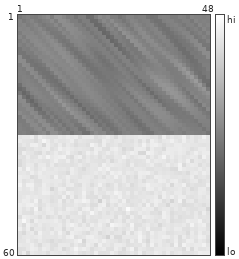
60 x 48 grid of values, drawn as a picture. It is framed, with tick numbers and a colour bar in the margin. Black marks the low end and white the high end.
It is made of 2 by 1 panels. Panel 1,1: middling, slanting down to the right, faint in contrast. Panel 2,1: very high, fine-grained, faint in contrast.
